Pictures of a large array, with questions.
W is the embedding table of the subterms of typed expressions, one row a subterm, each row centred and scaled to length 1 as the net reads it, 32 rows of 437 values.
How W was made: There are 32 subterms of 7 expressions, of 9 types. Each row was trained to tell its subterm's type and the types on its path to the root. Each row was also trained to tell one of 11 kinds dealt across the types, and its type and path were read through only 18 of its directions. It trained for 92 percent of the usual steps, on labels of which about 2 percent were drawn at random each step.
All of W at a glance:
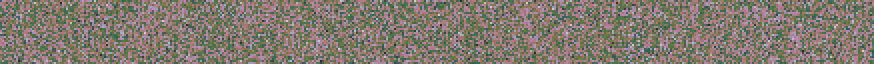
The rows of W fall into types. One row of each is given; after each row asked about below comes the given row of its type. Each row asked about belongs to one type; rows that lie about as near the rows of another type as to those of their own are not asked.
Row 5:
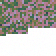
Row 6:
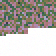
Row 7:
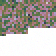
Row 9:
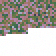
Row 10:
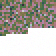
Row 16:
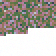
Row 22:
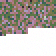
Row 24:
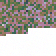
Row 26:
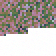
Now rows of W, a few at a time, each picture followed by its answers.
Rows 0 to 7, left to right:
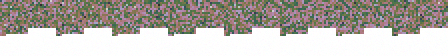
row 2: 9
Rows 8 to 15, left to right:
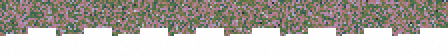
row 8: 22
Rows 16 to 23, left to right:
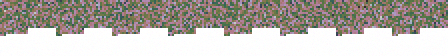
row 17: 6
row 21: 16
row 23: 16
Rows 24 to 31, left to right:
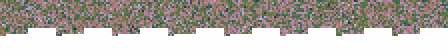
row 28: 6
